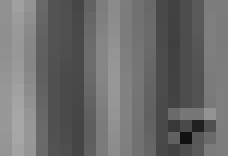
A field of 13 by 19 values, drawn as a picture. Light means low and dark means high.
In the bottom right lies a patch that is rougher than the rest. On average the colour sits 60% of the way up the scale. Stripes running up and down repeat 2 times from left to right. The grain runs up and down. Values change most from cell to cell in the bottom right.
